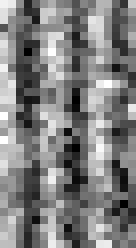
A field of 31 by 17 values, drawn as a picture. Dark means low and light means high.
Average level on the scale: 50%. Odd rows or columns: none. Grain: streaks running down. Stripes: upright, repeating 3 times.
